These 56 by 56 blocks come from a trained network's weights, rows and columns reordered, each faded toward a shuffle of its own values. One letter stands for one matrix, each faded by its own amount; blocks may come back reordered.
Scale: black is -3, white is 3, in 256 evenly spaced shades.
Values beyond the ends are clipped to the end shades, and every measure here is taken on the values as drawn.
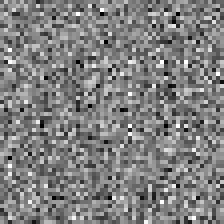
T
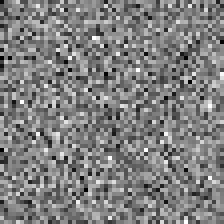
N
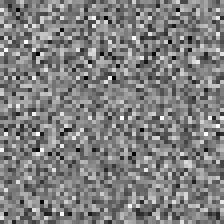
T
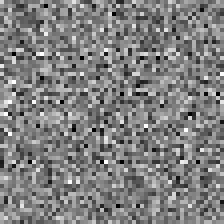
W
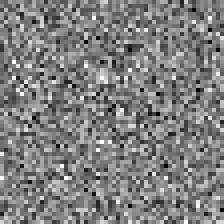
N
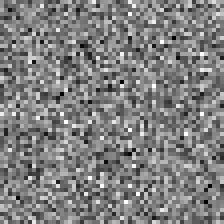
N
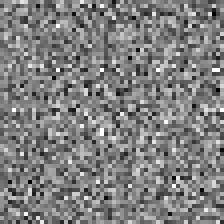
T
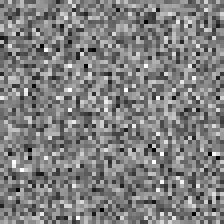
N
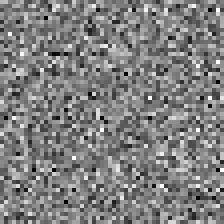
W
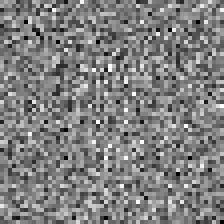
T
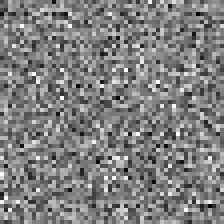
T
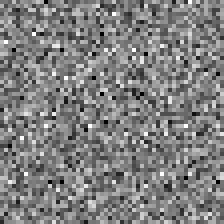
N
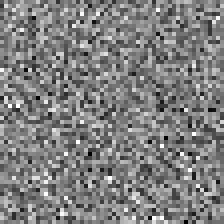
N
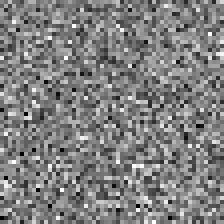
N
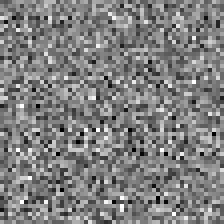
W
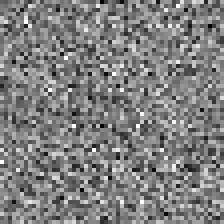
W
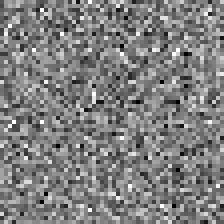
T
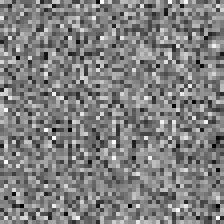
T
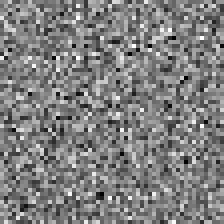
W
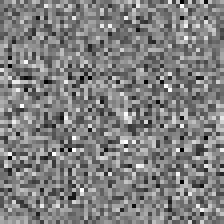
T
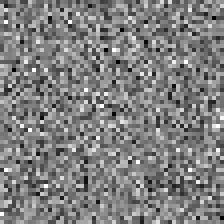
N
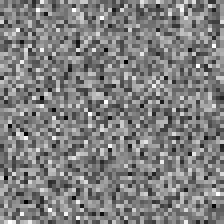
N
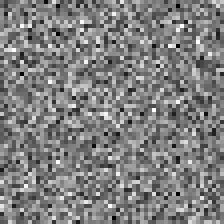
N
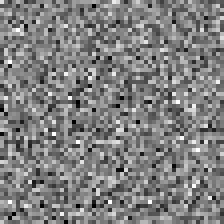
N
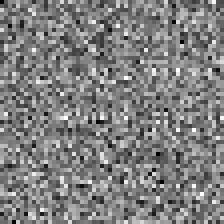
T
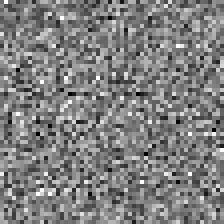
T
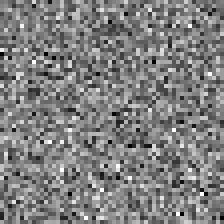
N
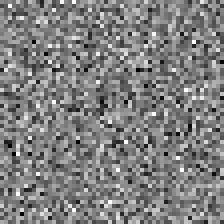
N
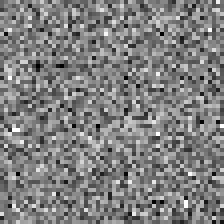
N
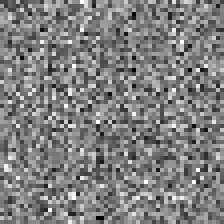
T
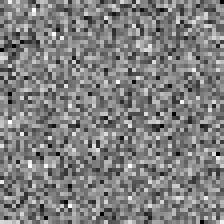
N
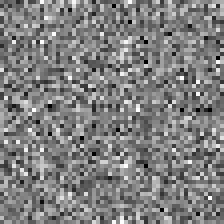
T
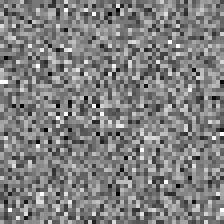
W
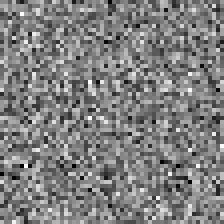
T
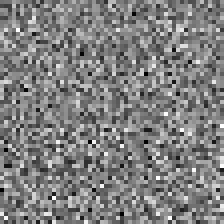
W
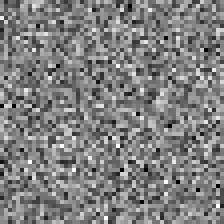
N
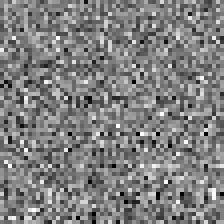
W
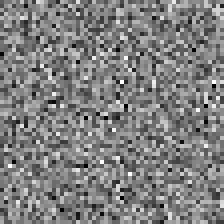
N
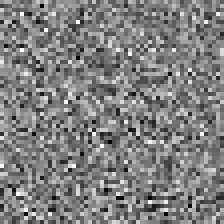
T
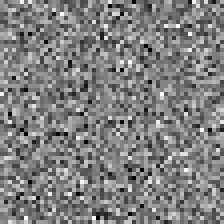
N
